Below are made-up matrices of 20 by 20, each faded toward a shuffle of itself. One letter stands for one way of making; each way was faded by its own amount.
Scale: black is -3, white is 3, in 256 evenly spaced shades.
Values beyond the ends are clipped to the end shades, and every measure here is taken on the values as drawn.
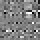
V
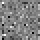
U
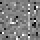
U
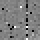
U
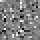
U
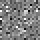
U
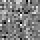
U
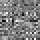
V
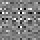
V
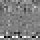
V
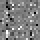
U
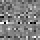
V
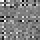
V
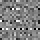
V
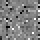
U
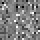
U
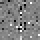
U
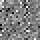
U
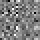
V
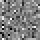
U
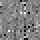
U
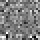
V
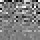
V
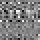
V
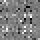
U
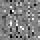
U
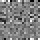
V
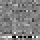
V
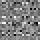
V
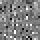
U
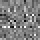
V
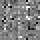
U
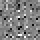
U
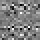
V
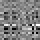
V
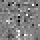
U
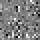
U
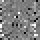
U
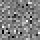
U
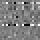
V
